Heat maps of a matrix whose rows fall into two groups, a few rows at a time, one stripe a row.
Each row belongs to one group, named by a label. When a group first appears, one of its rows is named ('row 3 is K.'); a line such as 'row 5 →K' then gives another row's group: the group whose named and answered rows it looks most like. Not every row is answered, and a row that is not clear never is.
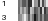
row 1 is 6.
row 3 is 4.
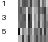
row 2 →6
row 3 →6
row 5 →4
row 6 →4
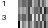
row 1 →6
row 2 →4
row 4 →4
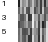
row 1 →4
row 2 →4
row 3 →6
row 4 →6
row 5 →6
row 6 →6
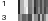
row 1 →4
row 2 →4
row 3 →6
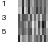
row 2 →4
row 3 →6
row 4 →6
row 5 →6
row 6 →4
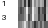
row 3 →6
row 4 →4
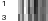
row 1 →4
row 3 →4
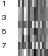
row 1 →4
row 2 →4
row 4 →6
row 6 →4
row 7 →6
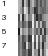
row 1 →4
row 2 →4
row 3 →4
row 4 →6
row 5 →4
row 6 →6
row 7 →6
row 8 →6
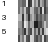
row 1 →6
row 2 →4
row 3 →4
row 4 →4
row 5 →6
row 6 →4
